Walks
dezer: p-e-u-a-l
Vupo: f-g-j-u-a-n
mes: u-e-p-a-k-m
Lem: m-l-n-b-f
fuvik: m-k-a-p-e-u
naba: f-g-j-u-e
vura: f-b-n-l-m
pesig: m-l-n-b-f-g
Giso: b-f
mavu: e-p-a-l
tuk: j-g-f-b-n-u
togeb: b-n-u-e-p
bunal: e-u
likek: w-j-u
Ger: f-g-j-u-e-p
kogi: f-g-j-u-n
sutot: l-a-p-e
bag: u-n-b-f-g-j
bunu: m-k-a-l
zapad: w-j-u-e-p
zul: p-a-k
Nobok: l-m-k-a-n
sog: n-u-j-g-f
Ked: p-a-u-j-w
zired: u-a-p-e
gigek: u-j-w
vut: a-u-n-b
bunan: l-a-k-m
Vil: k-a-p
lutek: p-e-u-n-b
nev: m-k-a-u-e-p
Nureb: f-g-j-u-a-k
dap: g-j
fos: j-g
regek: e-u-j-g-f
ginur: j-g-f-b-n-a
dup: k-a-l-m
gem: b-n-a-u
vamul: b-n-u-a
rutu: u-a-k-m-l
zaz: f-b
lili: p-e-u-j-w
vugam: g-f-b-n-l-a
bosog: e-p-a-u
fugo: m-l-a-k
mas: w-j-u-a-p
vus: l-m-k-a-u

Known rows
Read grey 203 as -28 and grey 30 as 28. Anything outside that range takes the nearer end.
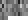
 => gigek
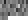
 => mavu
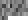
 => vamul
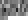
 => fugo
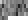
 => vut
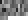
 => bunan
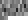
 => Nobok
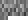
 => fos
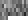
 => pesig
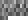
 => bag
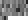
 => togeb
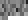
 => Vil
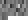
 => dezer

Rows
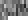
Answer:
Lem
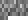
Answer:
dap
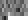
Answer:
bunal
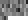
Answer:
zapad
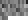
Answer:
mas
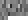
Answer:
vugam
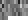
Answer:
Ked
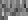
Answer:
Vupo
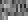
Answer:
vura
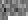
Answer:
Nureb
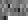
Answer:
naba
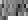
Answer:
lutek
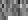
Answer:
lili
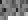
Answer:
mes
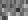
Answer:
bosog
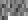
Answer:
gem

